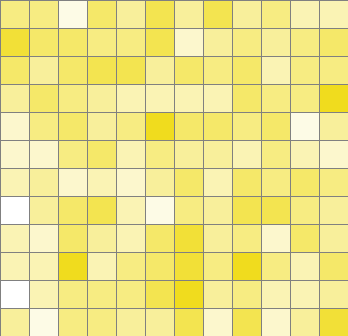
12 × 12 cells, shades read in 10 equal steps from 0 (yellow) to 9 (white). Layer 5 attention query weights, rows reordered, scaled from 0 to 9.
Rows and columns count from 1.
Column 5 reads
5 4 2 6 4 6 7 6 6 4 4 5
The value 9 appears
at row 8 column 1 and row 11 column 1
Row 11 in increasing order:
0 2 4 4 4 4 5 5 6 6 6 9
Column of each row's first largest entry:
3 7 10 5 11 1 3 1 2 1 1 2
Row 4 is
5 3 4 5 6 6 6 6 3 4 4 0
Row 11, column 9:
4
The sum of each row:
54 45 44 52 49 64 59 55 55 43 55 55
